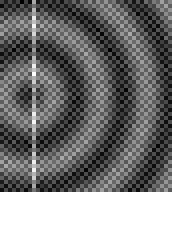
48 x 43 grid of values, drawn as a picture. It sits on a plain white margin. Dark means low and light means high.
Concentric rings centre on the middle left. Column 9 differs from the columns beside it. There is no overall slope. The ninth with the highest average is the middle left.
